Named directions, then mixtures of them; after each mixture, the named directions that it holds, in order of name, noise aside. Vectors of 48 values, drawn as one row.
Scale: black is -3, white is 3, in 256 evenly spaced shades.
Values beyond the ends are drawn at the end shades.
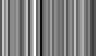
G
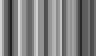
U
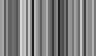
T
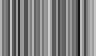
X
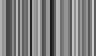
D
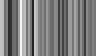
T, U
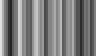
U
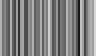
X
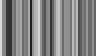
D, U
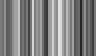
T, U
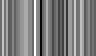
G, T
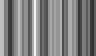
G, U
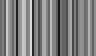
D, T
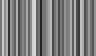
G, X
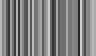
D, X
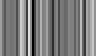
G, T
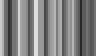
U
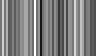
G, T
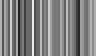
T, X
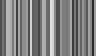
D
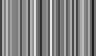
D, G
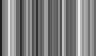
U, X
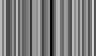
D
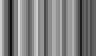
U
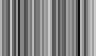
X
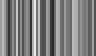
D, G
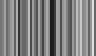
D, U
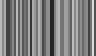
D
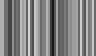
D, T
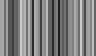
T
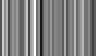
G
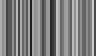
D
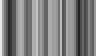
U, X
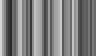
D, U
